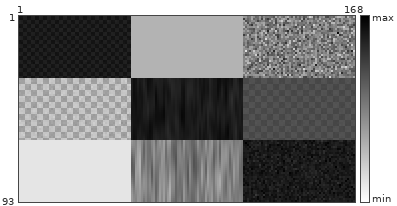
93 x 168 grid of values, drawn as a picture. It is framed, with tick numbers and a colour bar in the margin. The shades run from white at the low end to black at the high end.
It is made of 3 by 3 panels. Panel 1,1: very high, checkered, faint in contrast. Panel 1,2: low, flat. Panel 1,3: middling, fine-grained, strong in contrast. Panel 2,1: low, checkered. Panel 2,2: very high, streaked downward, faint in contrast. Panel 2,3: high, checkered, faint in contrast. Panel 3,1: very low, flat. Panel 3,2: middling, streaked downward. Panel 3,3: very high, fine-grained, faint in contrast.
